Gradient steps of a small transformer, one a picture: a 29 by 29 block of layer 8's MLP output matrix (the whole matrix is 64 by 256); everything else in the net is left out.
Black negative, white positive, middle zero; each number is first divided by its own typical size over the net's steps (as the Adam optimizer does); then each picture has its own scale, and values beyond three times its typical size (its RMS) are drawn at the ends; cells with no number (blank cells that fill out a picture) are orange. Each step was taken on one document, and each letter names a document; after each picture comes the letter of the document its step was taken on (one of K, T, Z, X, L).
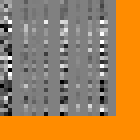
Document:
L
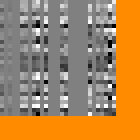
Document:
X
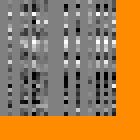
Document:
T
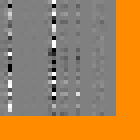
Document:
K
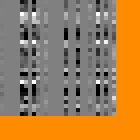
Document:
T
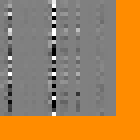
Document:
K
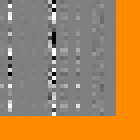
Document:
K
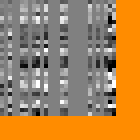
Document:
X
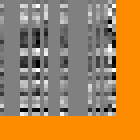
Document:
X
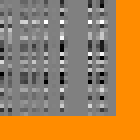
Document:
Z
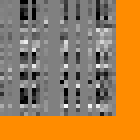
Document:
T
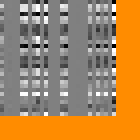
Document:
X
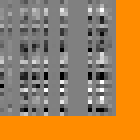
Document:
Z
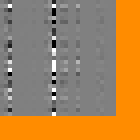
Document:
K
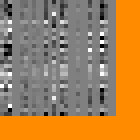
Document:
L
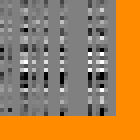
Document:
Z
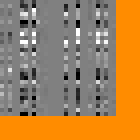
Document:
T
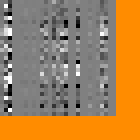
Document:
L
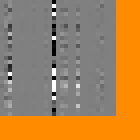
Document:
K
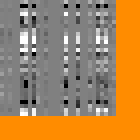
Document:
T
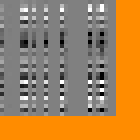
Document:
Z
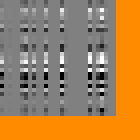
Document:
Z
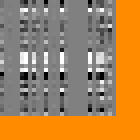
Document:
Z
